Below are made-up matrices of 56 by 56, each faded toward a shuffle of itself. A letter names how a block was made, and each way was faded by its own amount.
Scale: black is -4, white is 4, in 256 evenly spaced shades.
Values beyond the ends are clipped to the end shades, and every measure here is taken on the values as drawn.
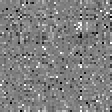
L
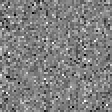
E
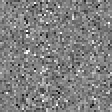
E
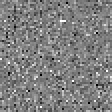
E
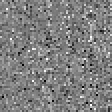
E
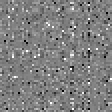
L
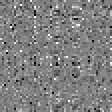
L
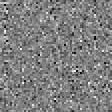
E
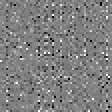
L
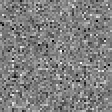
E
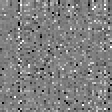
L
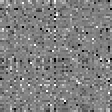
L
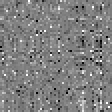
L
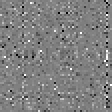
L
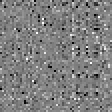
L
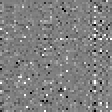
L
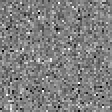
E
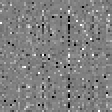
L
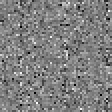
E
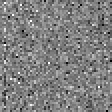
E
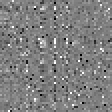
L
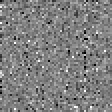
E
